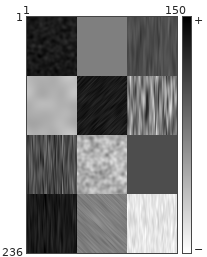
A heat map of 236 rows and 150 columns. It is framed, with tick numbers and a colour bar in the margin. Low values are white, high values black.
The table splits into 4 rows of 3 panels. Panel 1,1: very high, blotchy, faint in contrast. Panel 1,2: middling, flat. Panel 1,3: high, streaked downward, faint in contrast. Panel 2,1: low, smooth, faint in contrast. Panel 2,2: very high, slanting up to the right, faint in contrast. Panel 2,3: middling, streaked downward, strong in contrast. Panel 3,1: high, streaked downward. Panel 3,2: low, blotchy. Panel 3,3: high, flat. Panel 4,1: very high, streaked downward, faint in contrast. Panel 4,2: middling, slanting down to the right, faint in contrast. Panel 4,3: very low, streaked downward, faint in contrast.
